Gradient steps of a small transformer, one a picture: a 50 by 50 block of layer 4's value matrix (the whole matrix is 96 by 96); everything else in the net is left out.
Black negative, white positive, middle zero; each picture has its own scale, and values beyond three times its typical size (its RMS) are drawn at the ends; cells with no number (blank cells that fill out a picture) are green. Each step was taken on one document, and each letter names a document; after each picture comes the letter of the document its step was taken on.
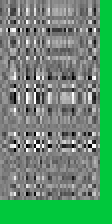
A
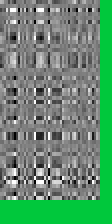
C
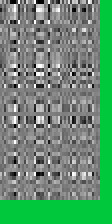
C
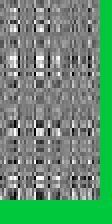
C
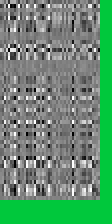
A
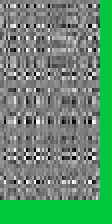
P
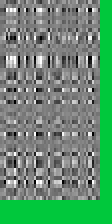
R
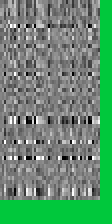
P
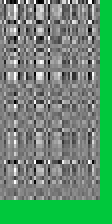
C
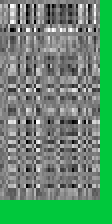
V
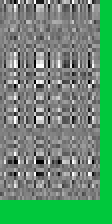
C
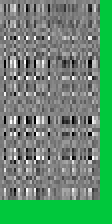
P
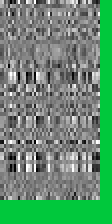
R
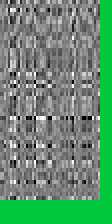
A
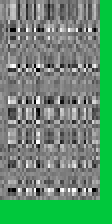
V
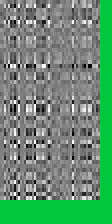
A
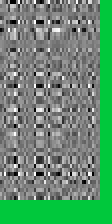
C
